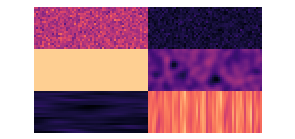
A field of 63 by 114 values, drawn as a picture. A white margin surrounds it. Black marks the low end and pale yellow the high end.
It is made of 3 by 2 panels. Panel 1,1: middling, fine-grained. Panel 1,2: very low, fine-grained, faint in contrast. Panel 2,1: very high, flat. Panel 2,2: low, blotchy. Panel 3,1: very low, streaked across, faint in contrast. Panel 3,2: high, streaked downward.
